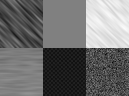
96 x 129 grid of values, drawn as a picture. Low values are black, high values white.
It is made of 2 by 3 panels. Panel 1,1: low, slanting down to the right. Panel 1,2: middling, flat. Panel 1,3: very high, slanting down to the right, faint in contrast. Panel 2,1: middling, streaked across, faint in contrast. Panel 2,2: very low, checkered, faint in contrast. Panel 2,3: low, fine-grained.
